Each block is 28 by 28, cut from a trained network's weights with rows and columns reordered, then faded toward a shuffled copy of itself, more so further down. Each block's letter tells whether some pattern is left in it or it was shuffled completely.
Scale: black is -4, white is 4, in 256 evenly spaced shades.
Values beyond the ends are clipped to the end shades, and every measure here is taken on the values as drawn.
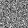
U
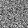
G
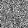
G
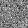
G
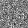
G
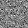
G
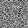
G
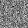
G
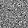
G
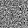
G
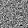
G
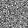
U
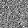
G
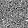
U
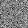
U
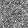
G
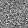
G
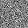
U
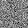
U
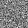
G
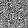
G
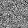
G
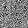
U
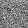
U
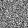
U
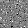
U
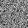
U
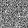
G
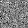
U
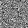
U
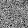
U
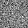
U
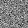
U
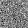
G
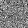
U
